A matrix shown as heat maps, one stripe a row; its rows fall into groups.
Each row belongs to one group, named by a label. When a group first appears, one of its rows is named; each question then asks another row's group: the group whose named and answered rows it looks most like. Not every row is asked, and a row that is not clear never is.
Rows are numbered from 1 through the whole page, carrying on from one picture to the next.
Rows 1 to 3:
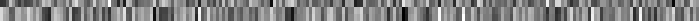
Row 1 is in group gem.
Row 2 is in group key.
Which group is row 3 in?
key
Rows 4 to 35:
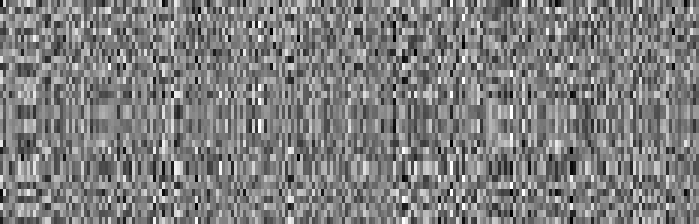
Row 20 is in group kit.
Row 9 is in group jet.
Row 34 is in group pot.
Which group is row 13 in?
gem
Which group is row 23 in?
kit
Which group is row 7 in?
jet
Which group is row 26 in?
jet
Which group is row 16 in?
jet
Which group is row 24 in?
kit
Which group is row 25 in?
gem
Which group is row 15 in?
key
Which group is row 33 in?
key
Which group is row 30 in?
kit
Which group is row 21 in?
jet
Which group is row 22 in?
jet
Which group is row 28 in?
pot
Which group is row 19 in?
kit
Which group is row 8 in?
gem
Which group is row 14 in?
kit
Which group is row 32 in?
gem
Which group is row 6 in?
key
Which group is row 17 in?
pot
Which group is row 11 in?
jet
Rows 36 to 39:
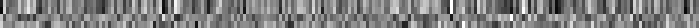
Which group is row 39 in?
key
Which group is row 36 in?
pot
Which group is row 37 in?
pot
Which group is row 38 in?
kit
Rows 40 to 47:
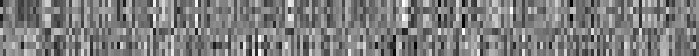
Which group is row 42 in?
gem
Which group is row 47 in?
jet
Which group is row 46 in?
jet
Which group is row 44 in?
key
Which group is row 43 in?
gem
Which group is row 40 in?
gem
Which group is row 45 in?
jet
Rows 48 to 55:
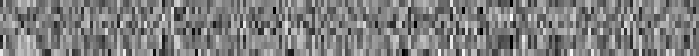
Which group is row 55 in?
key
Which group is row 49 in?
gem
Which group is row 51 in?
jet
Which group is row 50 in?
kit
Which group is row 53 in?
pot
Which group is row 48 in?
pot
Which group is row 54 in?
pot
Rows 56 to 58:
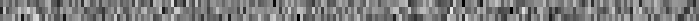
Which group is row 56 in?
gem
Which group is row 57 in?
pot
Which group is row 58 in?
jet
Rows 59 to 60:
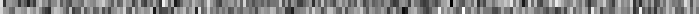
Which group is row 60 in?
key
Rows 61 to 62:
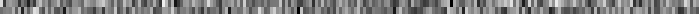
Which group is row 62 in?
jet
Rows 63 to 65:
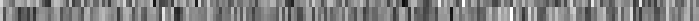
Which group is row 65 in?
kit
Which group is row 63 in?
key
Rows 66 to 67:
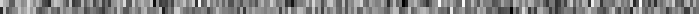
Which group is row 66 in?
key
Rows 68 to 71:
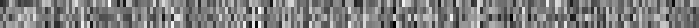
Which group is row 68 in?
gem
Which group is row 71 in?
jet
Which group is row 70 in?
pot
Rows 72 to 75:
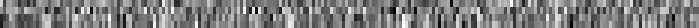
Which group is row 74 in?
gem
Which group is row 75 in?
gem
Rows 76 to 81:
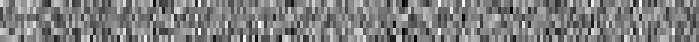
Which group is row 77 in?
pot
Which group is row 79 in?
jet
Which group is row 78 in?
gem
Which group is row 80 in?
key
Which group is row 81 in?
jet
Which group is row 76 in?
key
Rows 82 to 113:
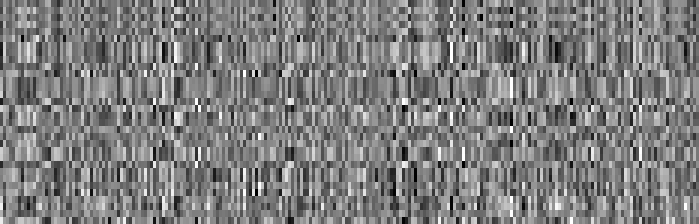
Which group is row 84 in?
gem
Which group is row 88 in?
pot
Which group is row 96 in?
gem
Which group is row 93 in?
kit
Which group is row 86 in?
gem
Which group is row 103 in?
key
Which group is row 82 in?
gem
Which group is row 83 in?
pot
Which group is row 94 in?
kit
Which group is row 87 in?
jet
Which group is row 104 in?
key
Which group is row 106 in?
jet
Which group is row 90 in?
pot
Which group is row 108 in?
jet
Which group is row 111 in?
kit
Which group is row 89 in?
pot
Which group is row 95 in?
kit
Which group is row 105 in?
gem
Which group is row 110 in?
kit
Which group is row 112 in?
kit
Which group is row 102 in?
pot
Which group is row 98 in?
pot
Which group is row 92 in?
jet
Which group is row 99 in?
pot
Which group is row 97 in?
key
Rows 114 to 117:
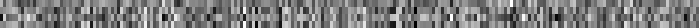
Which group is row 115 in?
jet
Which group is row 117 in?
jet
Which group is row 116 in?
pot
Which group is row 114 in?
kit
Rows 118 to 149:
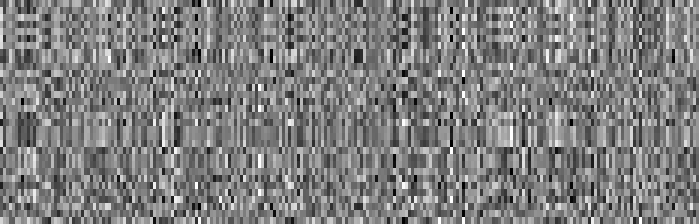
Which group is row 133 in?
jet
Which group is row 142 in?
pot
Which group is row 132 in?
jet
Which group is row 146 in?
pot
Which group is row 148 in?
gem
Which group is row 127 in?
kit
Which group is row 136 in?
kit
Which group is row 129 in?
gem
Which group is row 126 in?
gem
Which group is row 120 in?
key
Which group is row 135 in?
gem
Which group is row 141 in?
jet
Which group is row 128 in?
key
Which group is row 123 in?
kit
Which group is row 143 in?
jet
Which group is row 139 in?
pot
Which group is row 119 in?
kit
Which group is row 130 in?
jet
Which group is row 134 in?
kit
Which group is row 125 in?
gem
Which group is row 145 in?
jet
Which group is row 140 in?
jet
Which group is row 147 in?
gem
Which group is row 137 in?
kit
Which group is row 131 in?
key
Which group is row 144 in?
gem
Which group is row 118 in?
gem
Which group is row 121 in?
kit
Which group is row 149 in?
key
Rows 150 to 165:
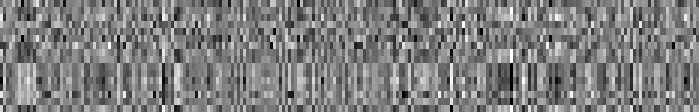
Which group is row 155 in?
jet
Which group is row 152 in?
kit
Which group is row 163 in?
key
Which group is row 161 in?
pot
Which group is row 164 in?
pot
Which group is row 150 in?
jet
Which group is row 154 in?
gem
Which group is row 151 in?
kit
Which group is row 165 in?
kit
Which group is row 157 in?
kit
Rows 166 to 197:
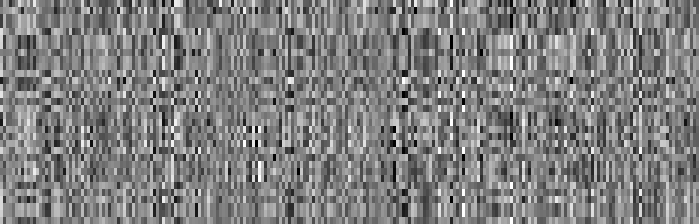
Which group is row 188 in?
gem
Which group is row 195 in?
key
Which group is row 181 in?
key
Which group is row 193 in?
key
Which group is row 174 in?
kit
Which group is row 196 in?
key
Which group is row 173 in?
gem
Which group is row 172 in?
kit
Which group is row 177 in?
gem
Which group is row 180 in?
gem
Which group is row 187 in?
key
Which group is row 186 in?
jet
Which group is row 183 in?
pot
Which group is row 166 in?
pot
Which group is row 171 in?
kit
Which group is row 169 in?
pot
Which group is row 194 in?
kit
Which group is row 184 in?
jet
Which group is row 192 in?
kit
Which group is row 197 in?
kit
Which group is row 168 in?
pot
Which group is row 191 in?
jet
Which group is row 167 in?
jet
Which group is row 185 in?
pot
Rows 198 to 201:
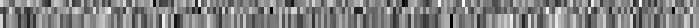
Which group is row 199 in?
gem
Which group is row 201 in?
kit
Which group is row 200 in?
kit
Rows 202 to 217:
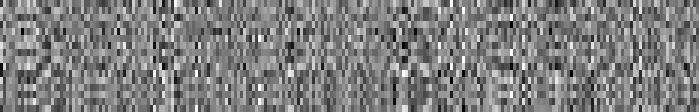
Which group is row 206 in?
jet
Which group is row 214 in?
jet
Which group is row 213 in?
kit
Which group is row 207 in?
jet
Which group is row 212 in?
gem
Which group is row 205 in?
pot
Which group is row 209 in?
kit
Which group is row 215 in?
kit
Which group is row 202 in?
pot
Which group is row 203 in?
key
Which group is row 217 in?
gem
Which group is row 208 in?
key
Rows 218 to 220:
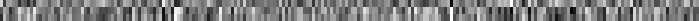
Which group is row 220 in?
pot
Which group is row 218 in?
kit
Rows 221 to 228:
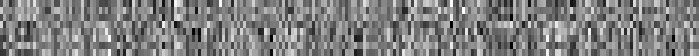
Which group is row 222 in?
key
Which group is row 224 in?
kit
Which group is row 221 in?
pot
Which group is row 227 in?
pot
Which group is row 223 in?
pot
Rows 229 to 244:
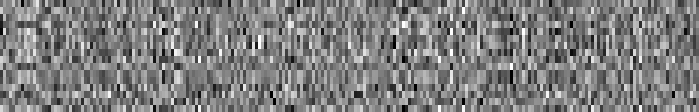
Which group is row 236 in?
pot
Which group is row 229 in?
jet
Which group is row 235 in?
jet
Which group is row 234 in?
jet
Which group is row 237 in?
key
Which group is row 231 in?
pot
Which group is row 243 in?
gem
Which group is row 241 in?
jet
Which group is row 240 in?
pot
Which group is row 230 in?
key
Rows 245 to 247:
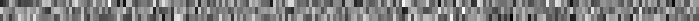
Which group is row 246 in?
key
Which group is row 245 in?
gem
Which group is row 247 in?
pot
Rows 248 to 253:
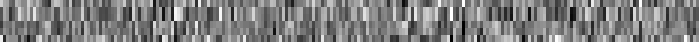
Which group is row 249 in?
pot
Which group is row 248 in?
key
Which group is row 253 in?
kit
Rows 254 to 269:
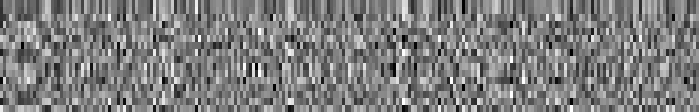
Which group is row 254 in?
gem
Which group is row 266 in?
gem
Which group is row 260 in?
jet
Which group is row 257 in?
pot
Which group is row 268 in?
gem
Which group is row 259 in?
key
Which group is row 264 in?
jet
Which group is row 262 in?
kit
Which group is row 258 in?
jet
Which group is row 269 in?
key
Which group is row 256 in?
gem
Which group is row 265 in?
pot
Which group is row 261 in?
gem
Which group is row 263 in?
jet
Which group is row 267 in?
kit
